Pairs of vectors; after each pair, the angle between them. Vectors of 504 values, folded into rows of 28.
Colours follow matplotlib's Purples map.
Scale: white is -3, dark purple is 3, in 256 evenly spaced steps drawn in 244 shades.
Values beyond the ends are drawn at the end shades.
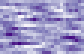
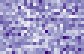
partly aligned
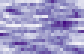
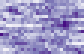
nearly parallel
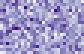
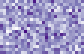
nearly opposite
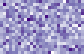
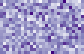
nearly opposite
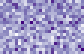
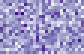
partly opposed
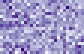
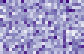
partly aligned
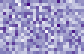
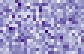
nearly opposite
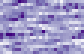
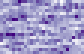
nearly parallel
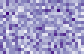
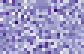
orthogonal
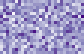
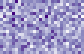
nearly opposite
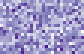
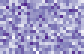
partly aligned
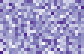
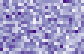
partly opposed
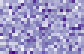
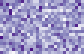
nearly opposite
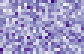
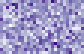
partly aligned
